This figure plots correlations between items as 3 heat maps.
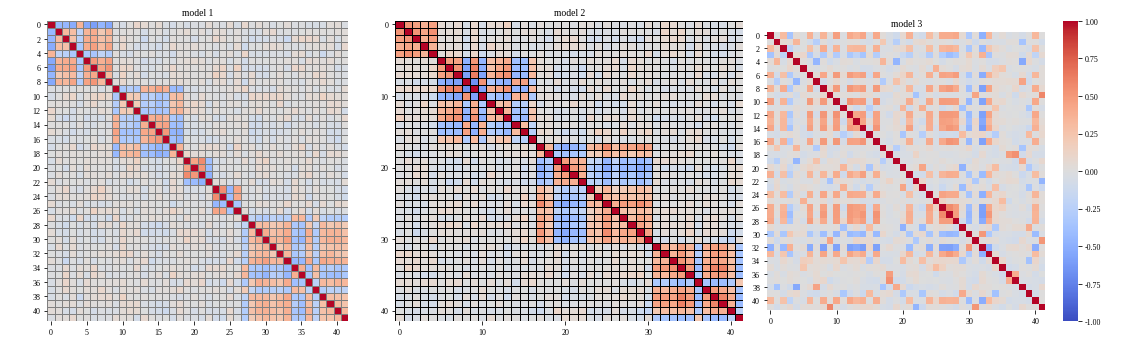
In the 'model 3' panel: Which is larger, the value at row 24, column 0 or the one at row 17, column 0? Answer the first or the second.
the first
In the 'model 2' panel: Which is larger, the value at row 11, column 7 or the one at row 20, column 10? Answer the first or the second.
the first
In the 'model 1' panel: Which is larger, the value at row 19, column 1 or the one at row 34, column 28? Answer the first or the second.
the first
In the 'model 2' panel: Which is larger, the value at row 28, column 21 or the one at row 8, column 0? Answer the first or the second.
the second
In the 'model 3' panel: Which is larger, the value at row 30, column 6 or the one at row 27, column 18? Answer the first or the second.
the second
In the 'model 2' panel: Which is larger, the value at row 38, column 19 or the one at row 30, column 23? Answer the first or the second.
the second
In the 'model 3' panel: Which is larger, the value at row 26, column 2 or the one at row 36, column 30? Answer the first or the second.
the first
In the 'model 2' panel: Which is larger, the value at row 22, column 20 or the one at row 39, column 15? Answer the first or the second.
the first
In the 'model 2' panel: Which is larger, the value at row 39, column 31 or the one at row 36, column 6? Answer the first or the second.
the first
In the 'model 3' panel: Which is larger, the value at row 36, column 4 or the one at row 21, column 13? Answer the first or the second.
the second
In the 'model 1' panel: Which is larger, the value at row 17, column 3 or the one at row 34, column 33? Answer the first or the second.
the first
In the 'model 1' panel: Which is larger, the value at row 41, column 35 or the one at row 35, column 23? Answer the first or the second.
the second
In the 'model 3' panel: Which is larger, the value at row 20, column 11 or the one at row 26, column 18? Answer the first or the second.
the first
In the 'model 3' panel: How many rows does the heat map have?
42
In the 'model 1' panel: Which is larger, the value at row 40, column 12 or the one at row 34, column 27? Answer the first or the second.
the second
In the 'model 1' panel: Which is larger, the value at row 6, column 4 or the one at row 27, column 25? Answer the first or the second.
the second
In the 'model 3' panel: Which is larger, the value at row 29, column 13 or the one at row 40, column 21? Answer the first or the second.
the second
